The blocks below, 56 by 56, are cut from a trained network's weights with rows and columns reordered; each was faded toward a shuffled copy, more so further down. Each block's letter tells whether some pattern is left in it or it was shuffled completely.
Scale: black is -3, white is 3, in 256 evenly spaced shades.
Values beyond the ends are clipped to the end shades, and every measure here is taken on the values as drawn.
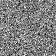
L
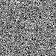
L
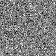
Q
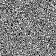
L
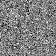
L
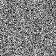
Q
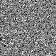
Q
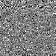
Q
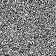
L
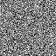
Q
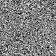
Q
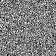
L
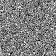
L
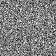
L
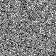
L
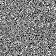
L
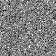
Q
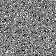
L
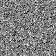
L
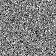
L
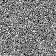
L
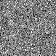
L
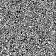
L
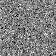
L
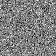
Q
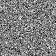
L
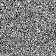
L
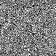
L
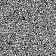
L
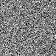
L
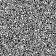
L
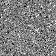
L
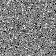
L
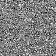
Q
